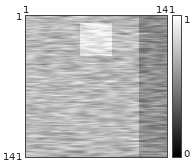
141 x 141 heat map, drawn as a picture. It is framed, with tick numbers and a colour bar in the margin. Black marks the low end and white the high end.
Seam: vertical, 80% of the way across, the left part higher. Odd patch: higher, in the top middle. Ninth with the highest average: top middle. Average level on the scale: 70%.
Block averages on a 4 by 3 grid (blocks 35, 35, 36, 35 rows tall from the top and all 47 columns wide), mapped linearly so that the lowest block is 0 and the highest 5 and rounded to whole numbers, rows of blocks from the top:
3 5 0
3 3 0
3 3 0
2 3 0
